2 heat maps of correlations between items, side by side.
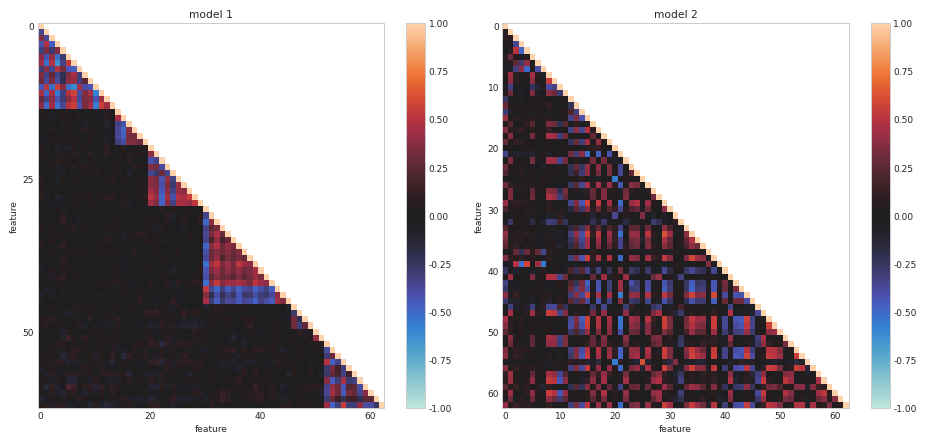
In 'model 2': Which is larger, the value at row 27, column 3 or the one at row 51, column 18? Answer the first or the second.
the second
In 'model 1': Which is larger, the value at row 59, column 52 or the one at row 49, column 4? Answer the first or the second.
the second
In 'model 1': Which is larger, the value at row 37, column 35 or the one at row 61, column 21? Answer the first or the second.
the first
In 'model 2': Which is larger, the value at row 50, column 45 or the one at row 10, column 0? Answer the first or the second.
the second
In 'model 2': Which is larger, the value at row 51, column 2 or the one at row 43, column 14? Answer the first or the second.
the second
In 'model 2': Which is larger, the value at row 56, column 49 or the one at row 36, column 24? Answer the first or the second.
the first
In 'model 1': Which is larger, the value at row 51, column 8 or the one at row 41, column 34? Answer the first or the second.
the second
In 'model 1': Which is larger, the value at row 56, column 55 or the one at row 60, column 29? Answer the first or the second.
the second
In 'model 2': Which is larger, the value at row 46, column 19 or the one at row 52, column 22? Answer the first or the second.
the second
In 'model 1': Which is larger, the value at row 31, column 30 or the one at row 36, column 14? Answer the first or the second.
the second
